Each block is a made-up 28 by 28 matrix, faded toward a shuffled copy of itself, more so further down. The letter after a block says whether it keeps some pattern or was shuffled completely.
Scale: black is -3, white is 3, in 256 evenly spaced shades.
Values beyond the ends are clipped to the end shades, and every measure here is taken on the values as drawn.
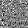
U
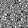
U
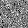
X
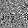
U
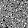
X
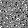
X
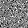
X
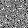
X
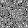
U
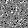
X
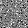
X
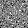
X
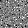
X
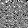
U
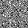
U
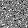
X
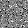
U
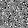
X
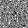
U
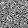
X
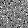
X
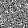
X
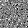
U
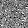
X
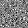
X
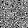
U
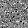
X
